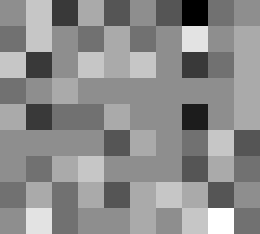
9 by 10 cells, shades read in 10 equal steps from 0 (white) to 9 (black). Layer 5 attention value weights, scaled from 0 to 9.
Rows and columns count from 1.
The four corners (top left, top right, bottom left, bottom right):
4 4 4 5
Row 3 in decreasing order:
7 7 5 4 4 3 3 2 2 2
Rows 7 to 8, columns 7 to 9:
4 6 3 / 2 3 6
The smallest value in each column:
2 1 3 2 3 2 2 1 0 3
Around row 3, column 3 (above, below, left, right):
4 3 7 2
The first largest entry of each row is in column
8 1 2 1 8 5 8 5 3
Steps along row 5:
up down same down up same up down down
